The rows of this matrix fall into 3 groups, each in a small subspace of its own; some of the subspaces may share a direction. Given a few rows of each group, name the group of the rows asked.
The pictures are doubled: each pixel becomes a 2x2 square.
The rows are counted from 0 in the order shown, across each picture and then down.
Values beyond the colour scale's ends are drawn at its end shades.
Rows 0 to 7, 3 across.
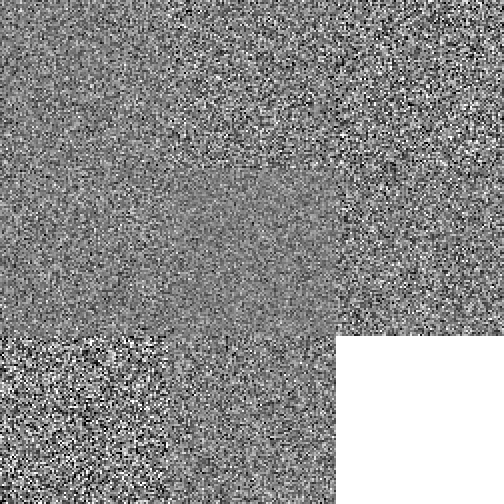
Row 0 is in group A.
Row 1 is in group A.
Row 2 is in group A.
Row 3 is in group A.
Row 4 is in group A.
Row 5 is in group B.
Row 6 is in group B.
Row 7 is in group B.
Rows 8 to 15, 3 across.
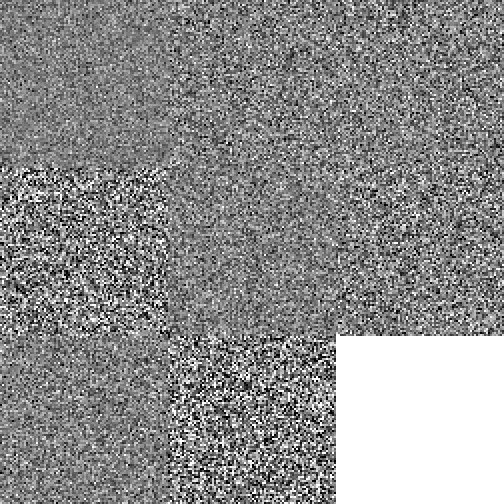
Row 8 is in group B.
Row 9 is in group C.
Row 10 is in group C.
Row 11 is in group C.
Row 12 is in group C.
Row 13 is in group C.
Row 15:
A
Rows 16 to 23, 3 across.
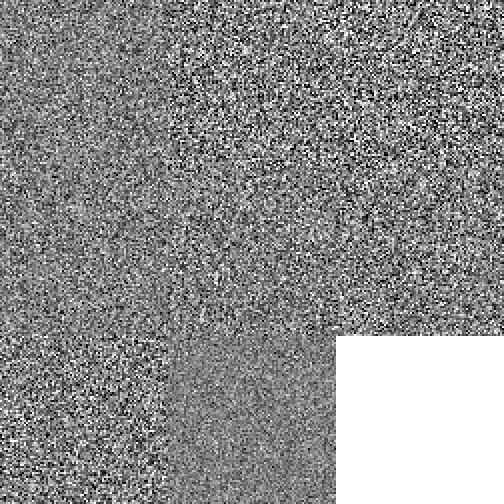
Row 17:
A
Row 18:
B
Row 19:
C
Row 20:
A
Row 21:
B
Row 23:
A
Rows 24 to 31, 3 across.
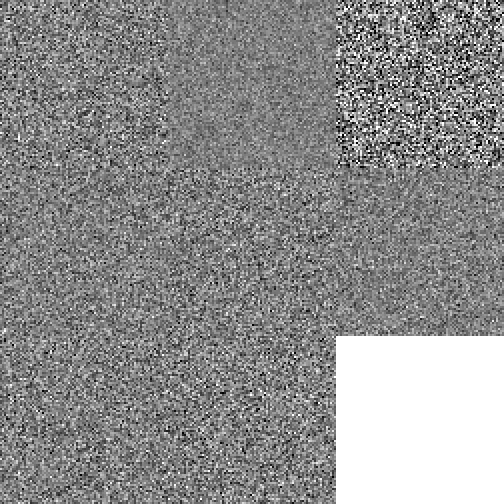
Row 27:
A
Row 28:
A
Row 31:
A
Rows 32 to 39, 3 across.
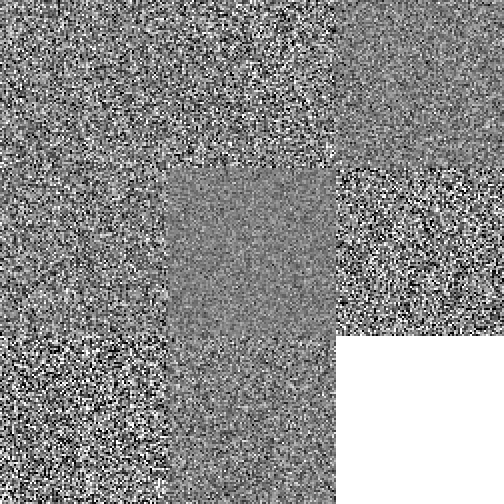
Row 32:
B
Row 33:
C
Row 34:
A
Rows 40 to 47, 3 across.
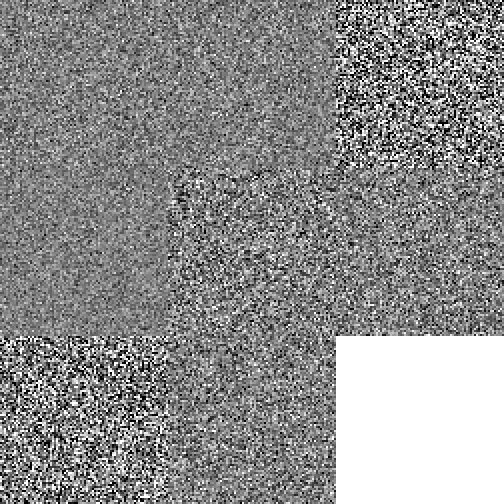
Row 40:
B
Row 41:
B
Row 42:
A
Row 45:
C
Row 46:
A
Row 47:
C
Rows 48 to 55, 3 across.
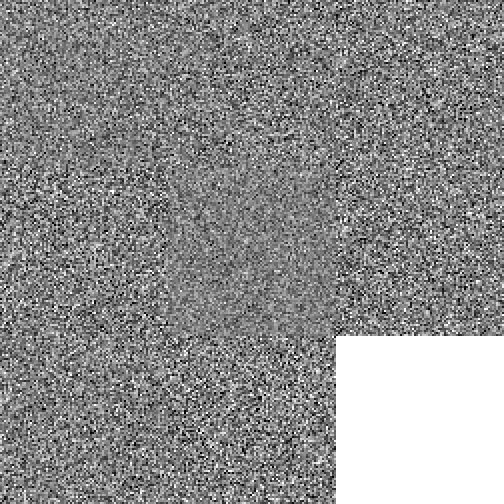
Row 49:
C
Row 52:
B
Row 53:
A
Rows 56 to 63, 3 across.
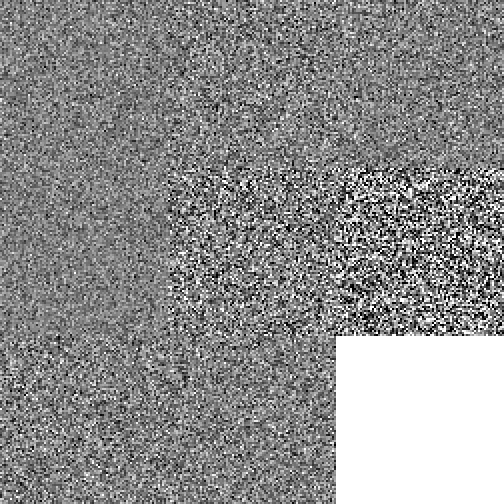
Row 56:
A
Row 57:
A
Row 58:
B
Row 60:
A
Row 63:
B
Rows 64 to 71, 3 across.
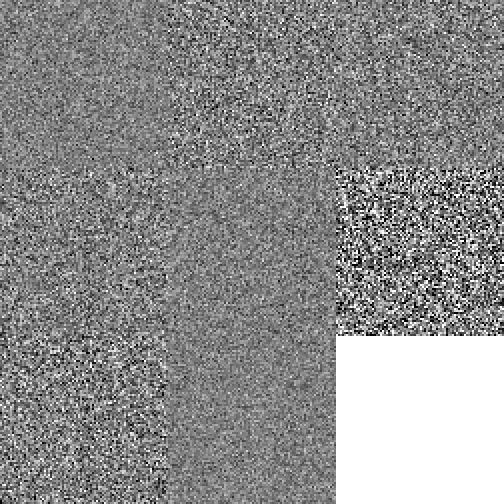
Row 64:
B
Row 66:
C
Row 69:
B
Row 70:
C
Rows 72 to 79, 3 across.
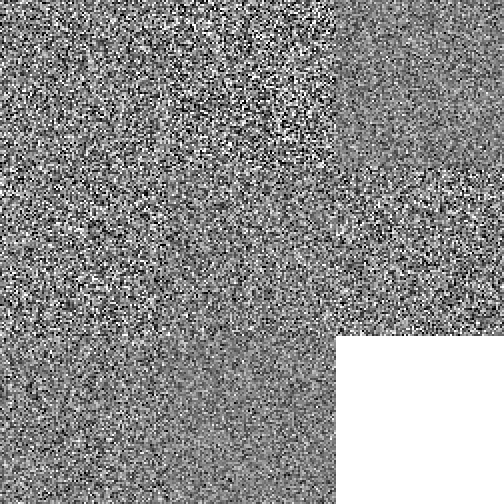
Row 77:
A
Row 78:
B
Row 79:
C
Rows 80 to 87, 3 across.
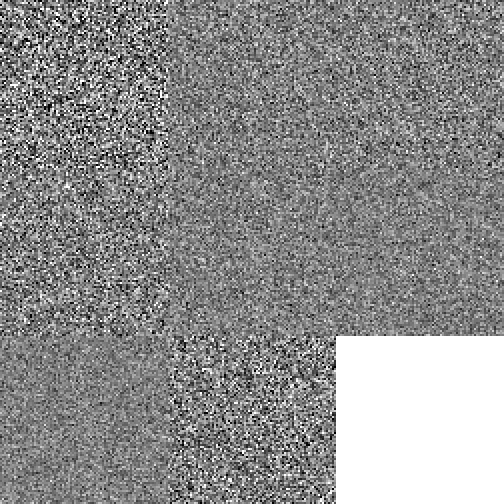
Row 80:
A
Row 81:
C
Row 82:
C
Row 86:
C
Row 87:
C
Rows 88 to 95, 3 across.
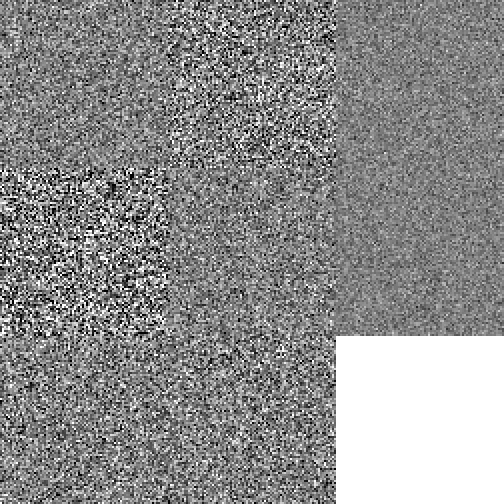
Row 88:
B
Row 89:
A
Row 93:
B
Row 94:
B
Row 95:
C
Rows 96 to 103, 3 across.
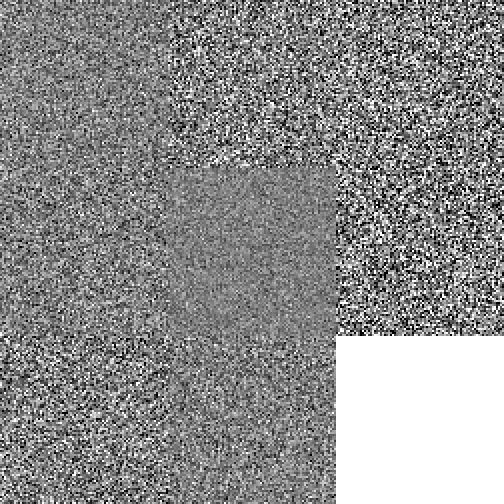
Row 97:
B
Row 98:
A
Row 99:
C
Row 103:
A
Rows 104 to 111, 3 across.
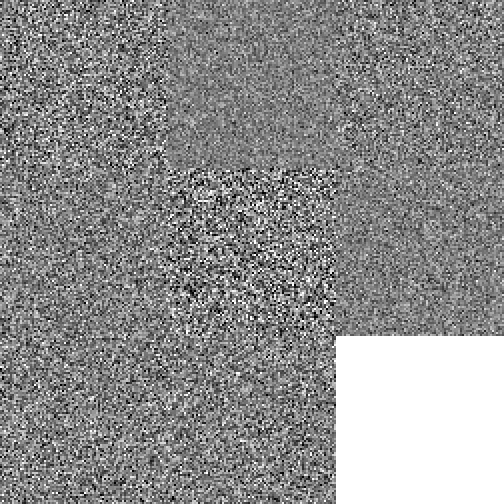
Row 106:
C
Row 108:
C
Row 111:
A
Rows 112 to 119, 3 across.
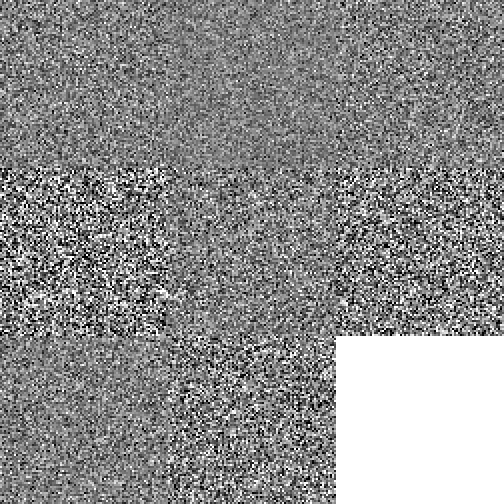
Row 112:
C
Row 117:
A
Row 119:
A
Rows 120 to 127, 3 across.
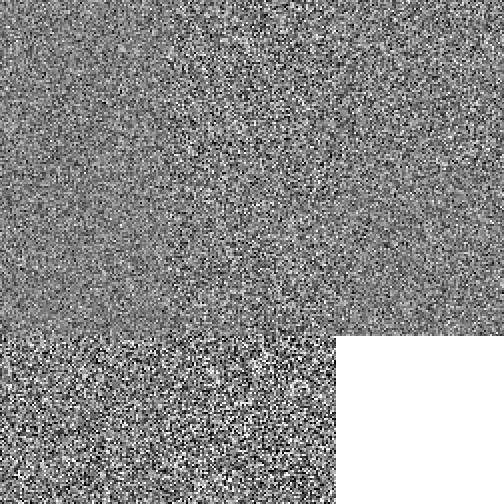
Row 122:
A
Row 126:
B
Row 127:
C
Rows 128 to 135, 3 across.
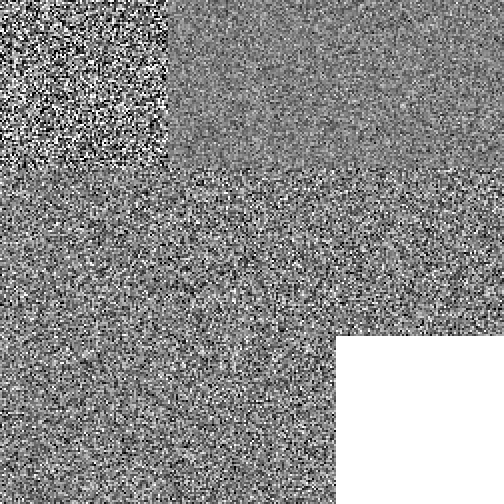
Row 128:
A
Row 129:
B
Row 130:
C
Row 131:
A
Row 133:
A
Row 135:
C
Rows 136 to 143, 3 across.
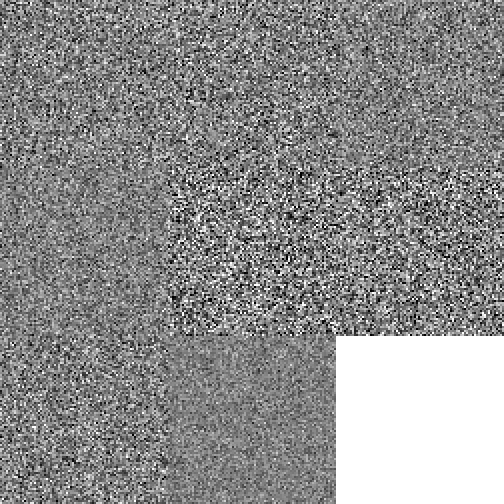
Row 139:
B
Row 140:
B
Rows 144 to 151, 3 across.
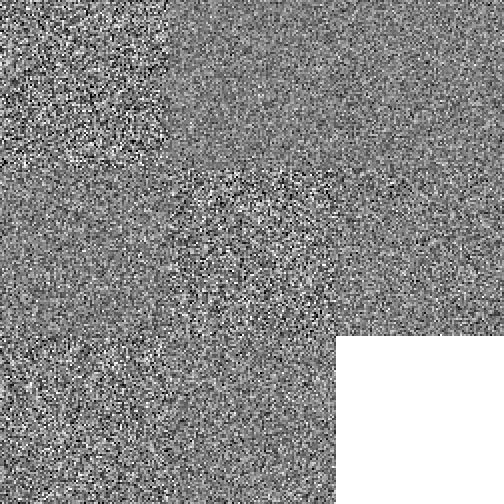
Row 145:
A
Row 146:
A
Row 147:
A
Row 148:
C
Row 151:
A
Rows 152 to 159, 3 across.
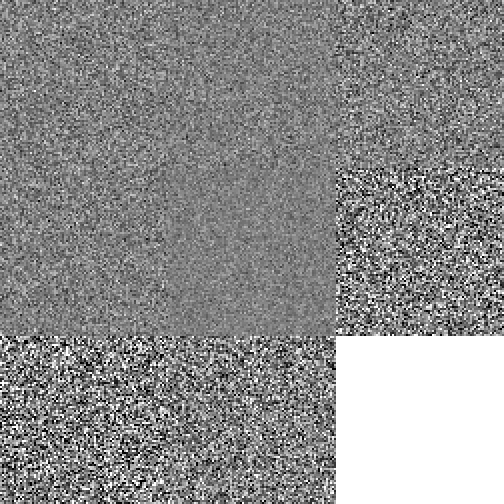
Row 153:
B
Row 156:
B
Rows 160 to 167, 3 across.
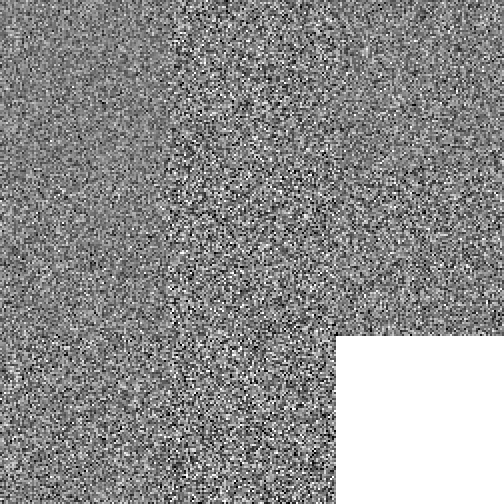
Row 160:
B
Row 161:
B
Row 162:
B
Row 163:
A
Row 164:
A
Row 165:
C
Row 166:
B
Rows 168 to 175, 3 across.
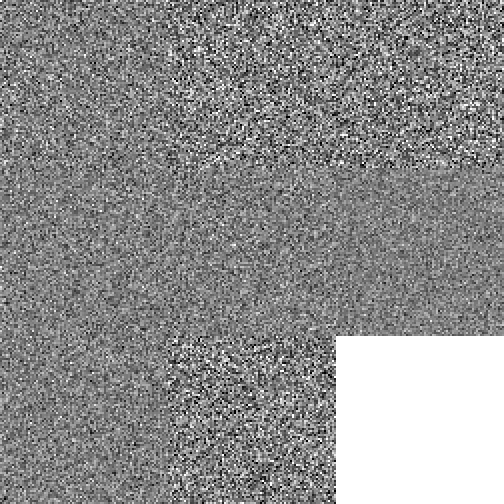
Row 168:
A
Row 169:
B
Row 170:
A
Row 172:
A
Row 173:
A
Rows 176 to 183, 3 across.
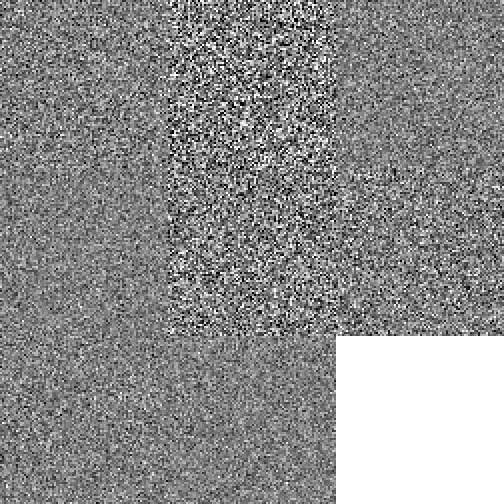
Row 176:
A
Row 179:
B
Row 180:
A
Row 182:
A
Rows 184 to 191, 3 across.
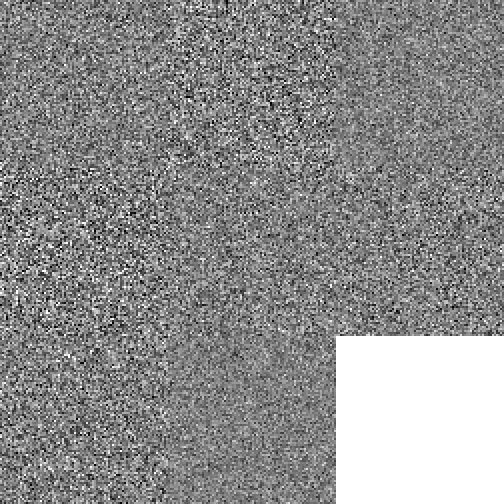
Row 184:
A
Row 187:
A
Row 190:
C
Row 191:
C
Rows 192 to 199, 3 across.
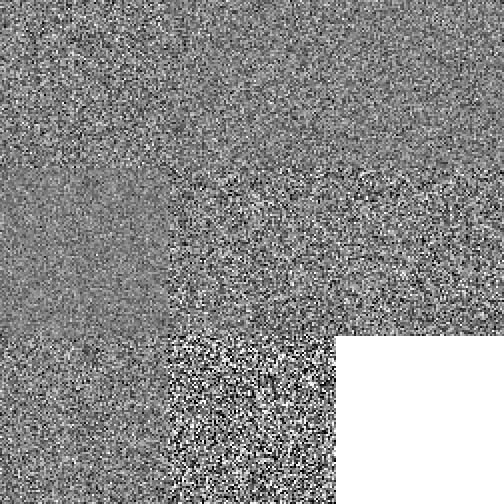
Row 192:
C
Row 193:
B
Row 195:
B
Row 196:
C
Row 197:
C
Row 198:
B
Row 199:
A
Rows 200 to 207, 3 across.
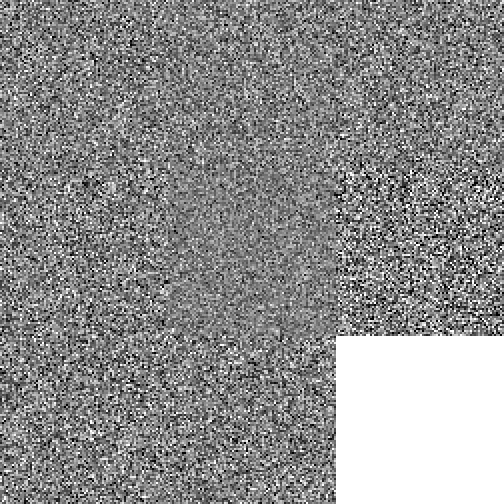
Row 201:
C
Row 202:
A
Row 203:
B
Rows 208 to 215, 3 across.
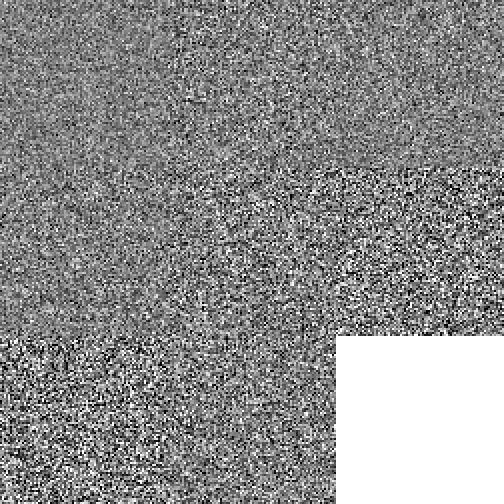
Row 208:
B
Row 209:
B
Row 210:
B
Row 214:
C
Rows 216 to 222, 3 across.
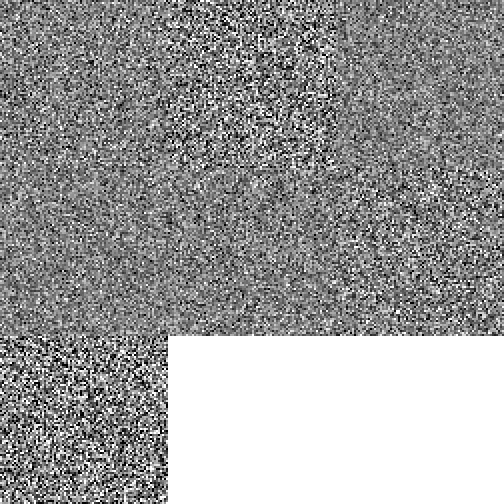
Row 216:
A
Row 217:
A
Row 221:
C
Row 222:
A
